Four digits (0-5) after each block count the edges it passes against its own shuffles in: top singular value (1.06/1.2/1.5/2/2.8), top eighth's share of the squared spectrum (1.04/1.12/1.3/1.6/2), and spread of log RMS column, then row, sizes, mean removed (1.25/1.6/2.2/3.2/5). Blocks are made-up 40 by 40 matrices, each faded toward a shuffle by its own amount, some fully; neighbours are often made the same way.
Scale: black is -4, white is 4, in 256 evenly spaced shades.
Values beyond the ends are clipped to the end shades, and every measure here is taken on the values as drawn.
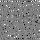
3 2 0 1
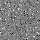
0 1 0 0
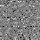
2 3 0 2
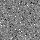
0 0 0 0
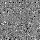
1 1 0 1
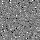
0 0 0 0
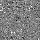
0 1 0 1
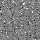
1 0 0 0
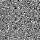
3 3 1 1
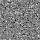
0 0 0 0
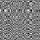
4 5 3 3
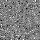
0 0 0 0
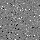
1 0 0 0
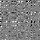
3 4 2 2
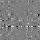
4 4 2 2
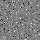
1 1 0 0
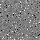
0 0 0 0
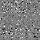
2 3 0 2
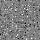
1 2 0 0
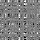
3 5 3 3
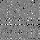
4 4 1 2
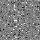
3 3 1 1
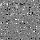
2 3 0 2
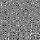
3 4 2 2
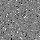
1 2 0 0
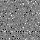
3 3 0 1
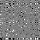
4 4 2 2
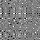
4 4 2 2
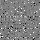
3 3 0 1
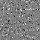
3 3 1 1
